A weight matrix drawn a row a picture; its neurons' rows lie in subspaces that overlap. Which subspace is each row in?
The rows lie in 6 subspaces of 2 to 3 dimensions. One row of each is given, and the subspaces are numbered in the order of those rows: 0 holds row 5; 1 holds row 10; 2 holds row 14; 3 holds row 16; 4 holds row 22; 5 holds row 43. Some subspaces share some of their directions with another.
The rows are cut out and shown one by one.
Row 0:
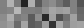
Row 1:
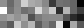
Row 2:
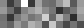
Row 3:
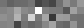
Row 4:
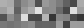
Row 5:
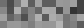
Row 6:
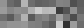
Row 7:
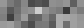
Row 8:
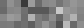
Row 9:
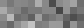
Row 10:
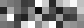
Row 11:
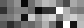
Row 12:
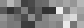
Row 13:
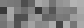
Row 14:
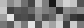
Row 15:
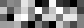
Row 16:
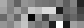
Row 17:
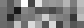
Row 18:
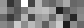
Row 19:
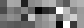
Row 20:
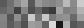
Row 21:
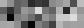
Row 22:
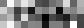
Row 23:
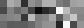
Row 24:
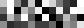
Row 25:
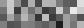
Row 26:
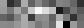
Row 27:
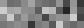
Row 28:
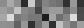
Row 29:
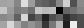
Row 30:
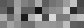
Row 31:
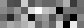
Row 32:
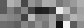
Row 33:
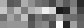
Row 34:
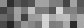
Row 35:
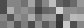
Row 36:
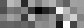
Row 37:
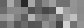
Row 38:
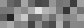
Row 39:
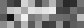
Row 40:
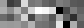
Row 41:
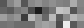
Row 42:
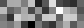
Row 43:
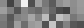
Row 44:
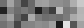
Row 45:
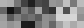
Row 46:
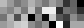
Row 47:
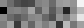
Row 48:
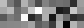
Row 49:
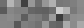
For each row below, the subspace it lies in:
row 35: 2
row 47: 1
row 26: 4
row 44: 1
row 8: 3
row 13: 1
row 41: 0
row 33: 5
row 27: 5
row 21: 2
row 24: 0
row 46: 3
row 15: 1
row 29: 4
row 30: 0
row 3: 3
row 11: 4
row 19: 4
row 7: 2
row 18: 3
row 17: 3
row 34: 4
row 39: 2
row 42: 1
